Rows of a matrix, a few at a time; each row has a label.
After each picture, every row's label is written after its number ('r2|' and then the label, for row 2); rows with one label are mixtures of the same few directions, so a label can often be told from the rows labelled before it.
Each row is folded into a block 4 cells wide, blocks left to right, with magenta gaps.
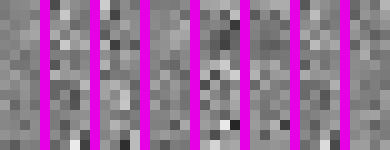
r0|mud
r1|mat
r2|mat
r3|mud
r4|mud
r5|mud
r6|mat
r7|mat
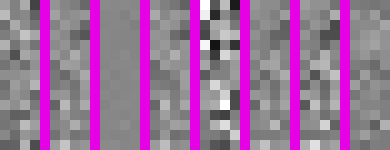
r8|mat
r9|mud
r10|mud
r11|mud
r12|mat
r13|mud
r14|mud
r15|mud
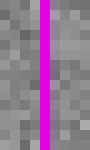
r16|mat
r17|mud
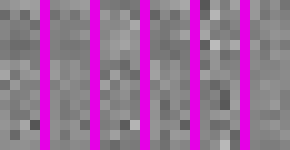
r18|mud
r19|mud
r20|mud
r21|mud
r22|mat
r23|mat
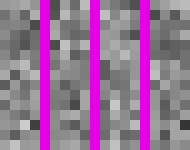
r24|mud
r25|mat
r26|mud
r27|mud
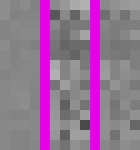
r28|mat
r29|mud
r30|mud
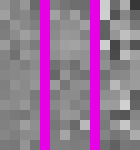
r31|mat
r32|mud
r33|mat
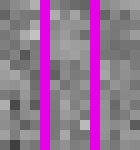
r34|mud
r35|mud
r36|mud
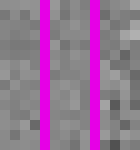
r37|mud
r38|mat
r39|mud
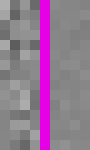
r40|mat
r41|mud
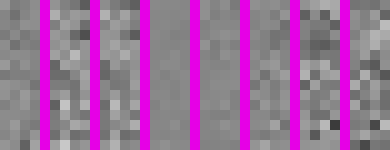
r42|mat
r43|mud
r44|mud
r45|mud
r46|mat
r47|mud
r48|mud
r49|mud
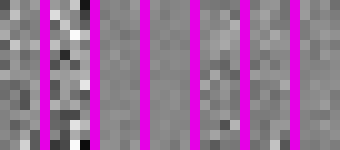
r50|mat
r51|mat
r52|mat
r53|mat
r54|mud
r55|mat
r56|mat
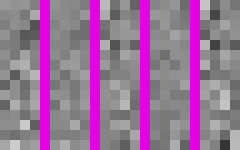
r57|mud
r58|mud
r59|mat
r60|mat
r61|mat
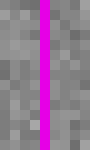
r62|mud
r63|mat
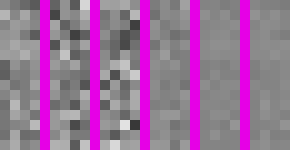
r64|mud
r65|mat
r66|mud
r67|mat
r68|mud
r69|mud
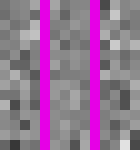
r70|mud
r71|mat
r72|mat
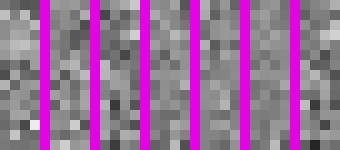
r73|mud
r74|mud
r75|mud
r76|mat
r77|mat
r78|mat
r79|mud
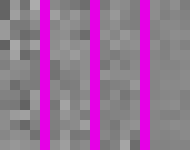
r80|mat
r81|mud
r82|mat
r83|mat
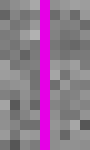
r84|mud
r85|mud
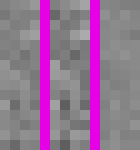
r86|mud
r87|mud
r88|mud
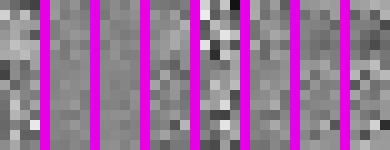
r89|mud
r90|mat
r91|mat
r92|mud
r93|mat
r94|mat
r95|mud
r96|mud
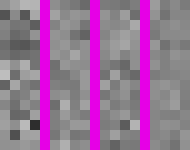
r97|mud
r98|mud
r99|mud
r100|mat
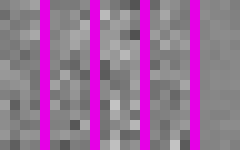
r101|mud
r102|mud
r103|mud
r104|mat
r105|mat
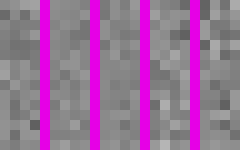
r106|mud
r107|mud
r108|mat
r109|mud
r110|mat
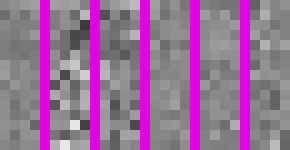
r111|mud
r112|mud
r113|mud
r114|mat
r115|mud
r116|mat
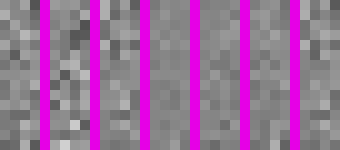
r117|mat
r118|mud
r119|mat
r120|mat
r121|mud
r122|mat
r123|mat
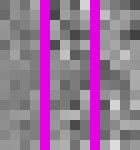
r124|mat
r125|mat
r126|mud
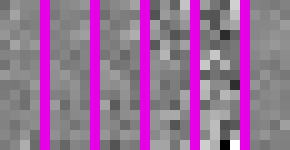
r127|mat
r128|mud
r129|mud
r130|mat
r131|mat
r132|mud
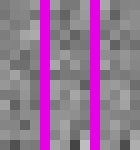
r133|mud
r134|mat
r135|mat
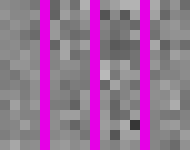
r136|mud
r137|mat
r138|mud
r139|mat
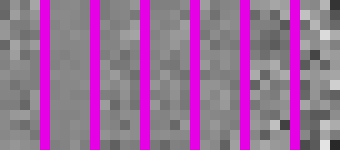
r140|mat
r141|mat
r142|mud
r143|mud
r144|mat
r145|mud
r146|mat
